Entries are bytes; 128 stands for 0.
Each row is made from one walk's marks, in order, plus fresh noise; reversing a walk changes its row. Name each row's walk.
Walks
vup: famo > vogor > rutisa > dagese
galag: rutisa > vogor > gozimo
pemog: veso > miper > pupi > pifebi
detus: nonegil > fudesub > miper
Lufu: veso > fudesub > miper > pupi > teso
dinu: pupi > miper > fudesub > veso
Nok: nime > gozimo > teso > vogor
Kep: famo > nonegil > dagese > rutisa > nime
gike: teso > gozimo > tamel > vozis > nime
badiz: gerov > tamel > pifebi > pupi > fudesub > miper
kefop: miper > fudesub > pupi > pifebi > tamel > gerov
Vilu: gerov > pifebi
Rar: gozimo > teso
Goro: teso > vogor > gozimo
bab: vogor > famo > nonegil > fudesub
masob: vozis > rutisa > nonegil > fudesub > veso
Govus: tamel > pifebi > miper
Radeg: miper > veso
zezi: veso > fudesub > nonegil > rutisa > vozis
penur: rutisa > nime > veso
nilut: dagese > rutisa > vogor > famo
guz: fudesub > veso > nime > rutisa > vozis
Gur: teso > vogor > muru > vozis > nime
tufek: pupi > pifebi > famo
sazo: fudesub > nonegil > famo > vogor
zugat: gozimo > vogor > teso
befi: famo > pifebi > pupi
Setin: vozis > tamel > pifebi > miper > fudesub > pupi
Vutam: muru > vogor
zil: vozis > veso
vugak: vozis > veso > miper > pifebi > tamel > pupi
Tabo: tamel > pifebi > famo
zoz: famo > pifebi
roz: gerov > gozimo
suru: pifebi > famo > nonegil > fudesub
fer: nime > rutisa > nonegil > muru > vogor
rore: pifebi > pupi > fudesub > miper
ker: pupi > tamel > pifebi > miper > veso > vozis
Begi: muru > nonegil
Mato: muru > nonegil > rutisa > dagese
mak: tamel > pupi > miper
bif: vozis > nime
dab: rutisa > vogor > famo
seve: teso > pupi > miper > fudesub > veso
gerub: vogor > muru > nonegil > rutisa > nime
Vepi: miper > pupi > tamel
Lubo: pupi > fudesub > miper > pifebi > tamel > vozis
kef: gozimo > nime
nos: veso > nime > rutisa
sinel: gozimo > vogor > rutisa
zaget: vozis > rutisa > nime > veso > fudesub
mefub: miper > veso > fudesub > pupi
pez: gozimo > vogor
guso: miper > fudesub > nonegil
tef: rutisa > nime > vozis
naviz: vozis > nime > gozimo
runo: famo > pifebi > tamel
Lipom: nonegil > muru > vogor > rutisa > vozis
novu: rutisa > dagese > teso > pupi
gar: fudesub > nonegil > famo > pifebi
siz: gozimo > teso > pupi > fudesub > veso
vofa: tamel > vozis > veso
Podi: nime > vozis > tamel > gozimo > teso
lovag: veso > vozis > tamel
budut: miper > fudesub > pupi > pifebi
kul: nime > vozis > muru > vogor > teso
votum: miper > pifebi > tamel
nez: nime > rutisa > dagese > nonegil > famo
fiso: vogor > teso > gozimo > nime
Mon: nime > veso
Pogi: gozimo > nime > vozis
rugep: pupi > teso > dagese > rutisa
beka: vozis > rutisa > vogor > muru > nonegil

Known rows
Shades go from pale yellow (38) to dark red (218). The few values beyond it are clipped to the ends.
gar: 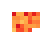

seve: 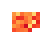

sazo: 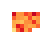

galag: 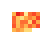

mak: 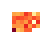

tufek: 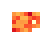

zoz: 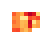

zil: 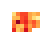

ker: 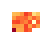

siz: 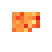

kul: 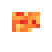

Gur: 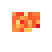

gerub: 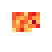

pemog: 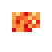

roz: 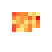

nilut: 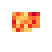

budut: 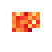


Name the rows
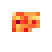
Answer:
zaget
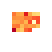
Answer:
badiz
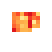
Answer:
runo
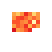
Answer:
Lubo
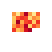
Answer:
Radeg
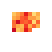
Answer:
vugak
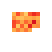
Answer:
nez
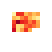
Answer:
bif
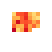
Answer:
lovag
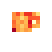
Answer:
Tabo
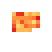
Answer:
gike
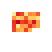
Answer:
tef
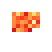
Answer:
kefop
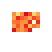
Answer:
rore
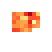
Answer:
befi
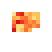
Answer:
naviz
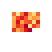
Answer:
mefub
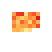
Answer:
sinel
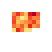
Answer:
vup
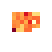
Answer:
Govus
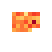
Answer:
fer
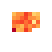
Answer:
Setin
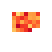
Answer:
guso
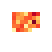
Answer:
Mato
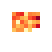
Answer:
Goro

